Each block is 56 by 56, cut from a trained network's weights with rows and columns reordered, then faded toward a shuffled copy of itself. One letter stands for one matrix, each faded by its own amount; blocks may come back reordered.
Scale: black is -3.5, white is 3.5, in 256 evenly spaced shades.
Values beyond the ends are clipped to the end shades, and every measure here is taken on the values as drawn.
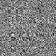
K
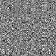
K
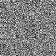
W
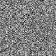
W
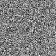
W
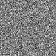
W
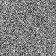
W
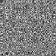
K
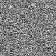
W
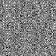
K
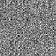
K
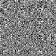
K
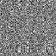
K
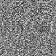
W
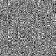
K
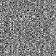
K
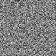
W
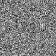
W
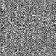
K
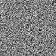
W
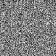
W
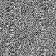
W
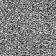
W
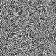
W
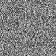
W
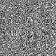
K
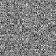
K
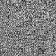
W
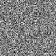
W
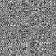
K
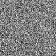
W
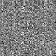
K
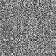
W
